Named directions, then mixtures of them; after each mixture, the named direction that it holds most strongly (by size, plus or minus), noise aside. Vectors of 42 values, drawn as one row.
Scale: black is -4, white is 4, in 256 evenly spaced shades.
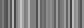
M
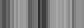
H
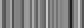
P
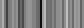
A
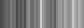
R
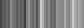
R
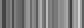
P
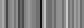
A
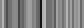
A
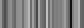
P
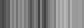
H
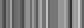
P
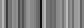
A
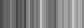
R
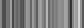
P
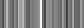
A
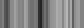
H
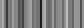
A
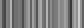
P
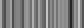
P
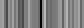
A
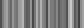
P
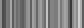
P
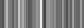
A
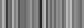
A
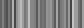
M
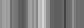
H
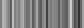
P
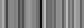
A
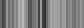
H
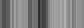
H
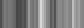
R
